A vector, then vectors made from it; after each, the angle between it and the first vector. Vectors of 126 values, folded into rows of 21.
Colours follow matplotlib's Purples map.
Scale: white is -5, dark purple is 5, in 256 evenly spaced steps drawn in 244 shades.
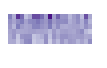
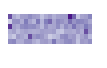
orthogonal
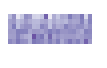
nearly opposite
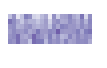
nearly opposite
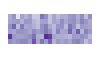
partly opposed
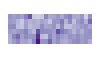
partly opposed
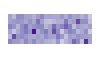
orthogonal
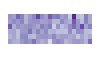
partly aligned
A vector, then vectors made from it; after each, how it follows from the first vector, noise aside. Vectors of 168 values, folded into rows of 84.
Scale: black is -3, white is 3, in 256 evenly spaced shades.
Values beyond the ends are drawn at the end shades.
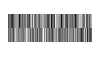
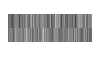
shrunk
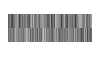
shrunk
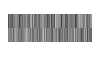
shrunk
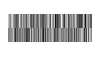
negated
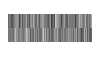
shrunk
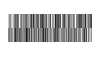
negated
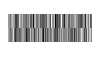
negated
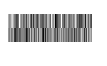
negated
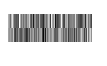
negated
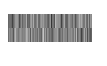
shrunk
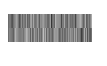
shrunk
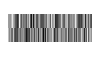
negated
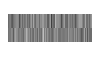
shrunk
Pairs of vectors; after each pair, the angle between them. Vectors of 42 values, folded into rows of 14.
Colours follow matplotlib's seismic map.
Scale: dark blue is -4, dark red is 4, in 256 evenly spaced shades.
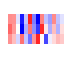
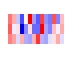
nearly parallel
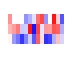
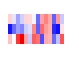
partly opposed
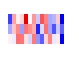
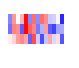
nearly parallel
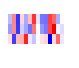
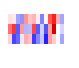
partly aligned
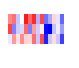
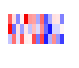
nearly parallel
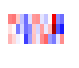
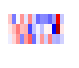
partly opposed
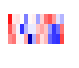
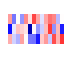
orthogonal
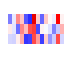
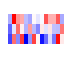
partly aligned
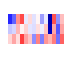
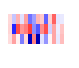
orthogonal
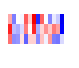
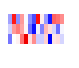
partly opposed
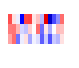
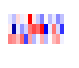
orthogonal
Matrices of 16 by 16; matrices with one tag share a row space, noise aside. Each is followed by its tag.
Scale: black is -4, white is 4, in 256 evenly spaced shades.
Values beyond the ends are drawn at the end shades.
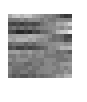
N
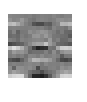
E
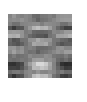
E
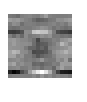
E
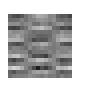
E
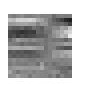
N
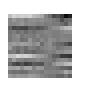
N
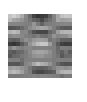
E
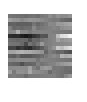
N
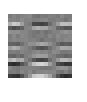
E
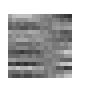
N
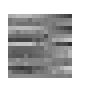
N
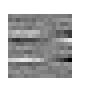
N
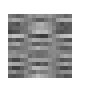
E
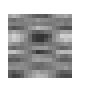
E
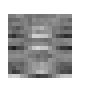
E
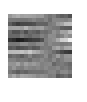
N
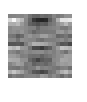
E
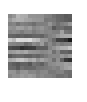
N
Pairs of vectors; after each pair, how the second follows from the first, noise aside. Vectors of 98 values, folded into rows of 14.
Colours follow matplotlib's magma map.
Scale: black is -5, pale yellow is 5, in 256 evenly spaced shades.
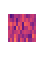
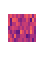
wrapped around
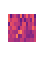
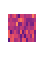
wrapped around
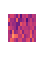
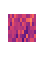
reversed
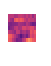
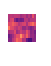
negated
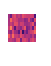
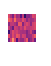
wrapped around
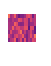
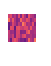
reversed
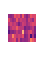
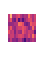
wrapped around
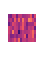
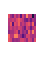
wrapped around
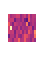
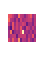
wrapped around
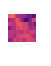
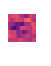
wrapped around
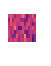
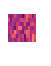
negated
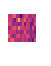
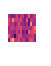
wrapped around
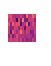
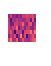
reversed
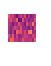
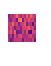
negated
